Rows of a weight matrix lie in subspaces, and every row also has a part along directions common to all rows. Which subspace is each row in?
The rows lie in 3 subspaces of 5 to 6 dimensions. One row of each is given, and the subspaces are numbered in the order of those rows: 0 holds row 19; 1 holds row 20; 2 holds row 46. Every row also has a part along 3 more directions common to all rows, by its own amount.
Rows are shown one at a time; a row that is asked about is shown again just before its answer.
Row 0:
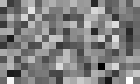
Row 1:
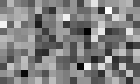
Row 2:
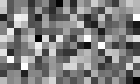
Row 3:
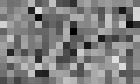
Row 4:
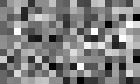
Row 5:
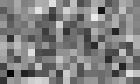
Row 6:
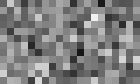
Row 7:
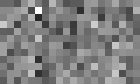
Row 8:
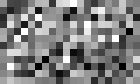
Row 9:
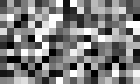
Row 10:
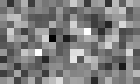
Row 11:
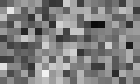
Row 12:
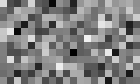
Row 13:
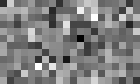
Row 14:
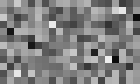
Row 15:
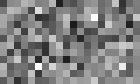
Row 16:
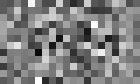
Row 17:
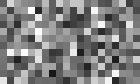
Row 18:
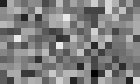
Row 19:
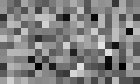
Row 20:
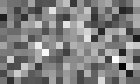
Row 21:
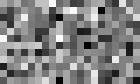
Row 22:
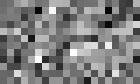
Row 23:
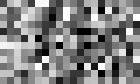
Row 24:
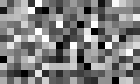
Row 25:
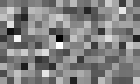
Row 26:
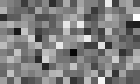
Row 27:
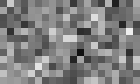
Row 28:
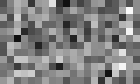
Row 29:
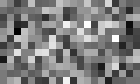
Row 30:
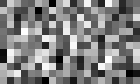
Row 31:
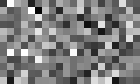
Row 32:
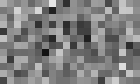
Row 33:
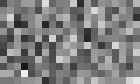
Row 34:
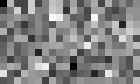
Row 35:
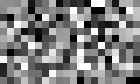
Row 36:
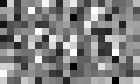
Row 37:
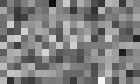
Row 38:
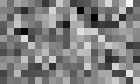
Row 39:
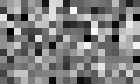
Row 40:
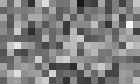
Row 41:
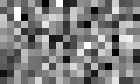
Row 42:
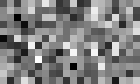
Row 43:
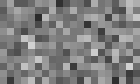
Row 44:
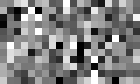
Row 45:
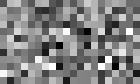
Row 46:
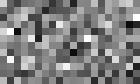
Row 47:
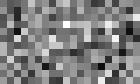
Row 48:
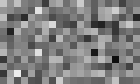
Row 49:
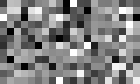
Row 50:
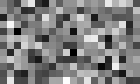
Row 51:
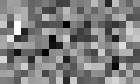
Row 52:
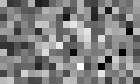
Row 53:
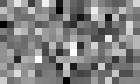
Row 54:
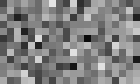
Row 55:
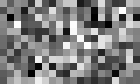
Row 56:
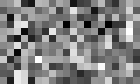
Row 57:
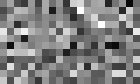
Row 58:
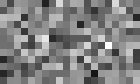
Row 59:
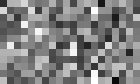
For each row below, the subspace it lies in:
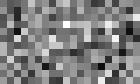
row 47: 1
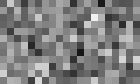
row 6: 2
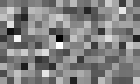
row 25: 1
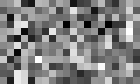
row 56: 0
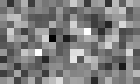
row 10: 2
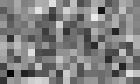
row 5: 1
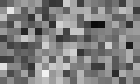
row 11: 0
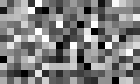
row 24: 2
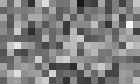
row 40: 0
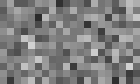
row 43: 2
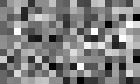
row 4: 0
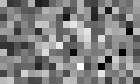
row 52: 1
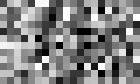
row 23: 1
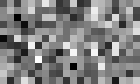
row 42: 2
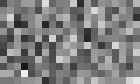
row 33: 2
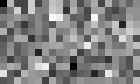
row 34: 2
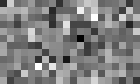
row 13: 0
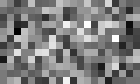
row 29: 1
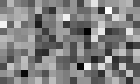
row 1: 1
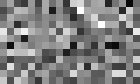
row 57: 0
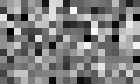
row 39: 2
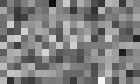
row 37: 1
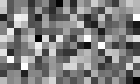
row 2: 2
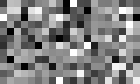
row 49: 1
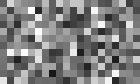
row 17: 0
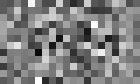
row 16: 2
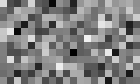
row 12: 2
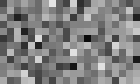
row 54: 2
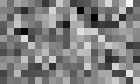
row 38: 0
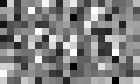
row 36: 2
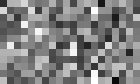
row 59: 0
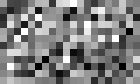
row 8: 0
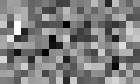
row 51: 1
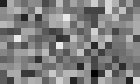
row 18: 1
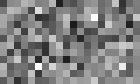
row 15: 0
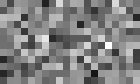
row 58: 2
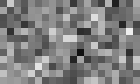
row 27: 2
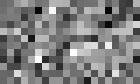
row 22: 1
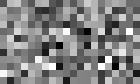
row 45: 1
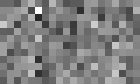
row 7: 0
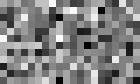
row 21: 1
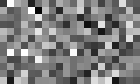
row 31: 0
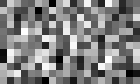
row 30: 1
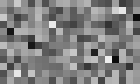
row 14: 2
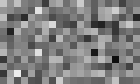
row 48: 2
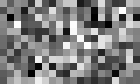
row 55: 0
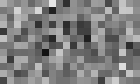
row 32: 1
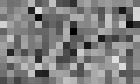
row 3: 0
